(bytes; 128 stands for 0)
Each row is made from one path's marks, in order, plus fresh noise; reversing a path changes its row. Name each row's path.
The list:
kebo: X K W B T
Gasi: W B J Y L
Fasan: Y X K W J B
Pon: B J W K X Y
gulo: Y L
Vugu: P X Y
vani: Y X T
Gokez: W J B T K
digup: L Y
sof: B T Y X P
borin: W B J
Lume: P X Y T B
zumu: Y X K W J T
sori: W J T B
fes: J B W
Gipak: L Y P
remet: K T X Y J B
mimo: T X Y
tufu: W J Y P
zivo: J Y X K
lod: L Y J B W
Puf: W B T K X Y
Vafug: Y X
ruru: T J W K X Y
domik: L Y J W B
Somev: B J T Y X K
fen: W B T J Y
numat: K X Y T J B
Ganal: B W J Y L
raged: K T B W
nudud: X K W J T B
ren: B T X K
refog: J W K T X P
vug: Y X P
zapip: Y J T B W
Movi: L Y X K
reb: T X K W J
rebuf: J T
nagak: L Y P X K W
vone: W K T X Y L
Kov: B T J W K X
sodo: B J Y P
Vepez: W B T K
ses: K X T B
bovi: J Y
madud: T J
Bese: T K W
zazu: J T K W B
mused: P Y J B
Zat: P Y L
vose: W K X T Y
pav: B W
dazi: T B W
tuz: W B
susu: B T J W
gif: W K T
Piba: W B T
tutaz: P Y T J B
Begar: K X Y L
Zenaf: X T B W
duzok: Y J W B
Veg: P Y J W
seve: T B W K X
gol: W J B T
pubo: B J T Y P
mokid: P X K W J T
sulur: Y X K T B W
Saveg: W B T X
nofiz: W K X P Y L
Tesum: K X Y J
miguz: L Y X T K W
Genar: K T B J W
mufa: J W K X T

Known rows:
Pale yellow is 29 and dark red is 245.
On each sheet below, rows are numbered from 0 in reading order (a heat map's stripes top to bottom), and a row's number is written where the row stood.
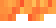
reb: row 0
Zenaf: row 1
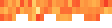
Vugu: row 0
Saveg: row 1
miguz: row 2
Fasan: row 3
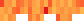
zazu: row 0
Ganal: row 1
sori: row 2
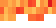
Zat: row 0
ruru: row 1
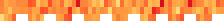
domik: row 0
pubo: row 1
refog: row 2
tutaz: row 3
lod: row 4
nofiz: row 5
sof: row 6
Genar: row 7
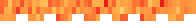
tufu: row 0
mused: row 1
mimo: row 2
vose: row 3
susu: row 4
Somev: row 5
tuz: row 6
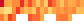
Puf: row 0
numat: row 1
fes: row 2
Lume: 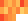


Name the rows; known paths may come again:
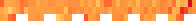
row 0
susu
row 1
madud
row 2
Gipak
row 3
sori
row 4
pav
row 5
rebuf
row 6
nofiz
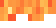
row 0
Piba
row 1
ses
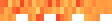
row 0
sodo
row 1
ren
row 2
Lume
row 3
digup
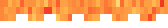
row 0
bovi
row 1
Zat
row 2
duzok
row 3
vani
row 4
lod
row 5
mokid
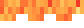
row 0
Veg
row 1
gif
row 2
seve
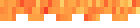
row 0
vug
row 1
tufu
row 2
dazi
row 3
Zenaf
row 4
tutaz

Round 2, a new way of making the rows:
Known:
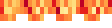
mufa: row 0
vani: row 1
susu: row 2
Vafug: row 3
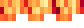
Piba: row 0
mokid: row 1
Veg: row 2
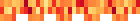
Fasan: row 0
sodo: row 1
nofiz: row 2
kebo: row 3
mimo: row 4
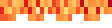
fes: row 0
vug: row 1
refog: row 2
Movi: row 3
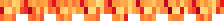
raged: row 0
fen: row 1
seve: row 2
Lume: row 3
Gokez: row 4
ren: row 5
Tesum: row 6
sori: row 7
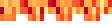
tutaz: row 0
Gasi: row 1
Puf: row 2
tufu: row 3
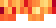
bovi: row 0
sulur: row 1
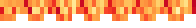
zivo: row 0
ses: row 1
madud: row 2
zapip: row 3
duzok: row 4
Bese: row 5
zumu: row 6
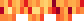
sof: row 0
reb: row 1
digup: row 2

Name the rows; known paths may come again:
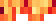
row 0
domik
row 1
zazu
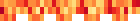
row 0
Puf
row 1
Vafug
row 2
zapip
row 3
Genar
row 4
nofiz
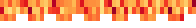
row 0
Saveg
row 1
lod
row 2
nudud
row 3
vose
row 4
Gipak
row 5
pubo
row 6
borin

